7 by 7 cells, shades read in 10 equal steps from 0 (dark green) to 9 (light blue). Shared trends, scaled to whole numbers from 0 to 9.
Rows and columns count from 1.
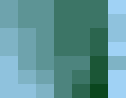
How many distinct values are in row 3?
6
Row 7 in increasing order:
0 2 4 7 8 8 9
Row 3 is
7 6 5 3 3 2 8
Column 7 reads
9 8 8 9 7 9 9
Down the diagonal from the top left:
6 5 5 3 4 1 9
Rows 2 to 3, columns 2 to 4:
5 5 3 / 6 5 3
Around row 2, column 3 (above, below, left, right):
5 5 5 3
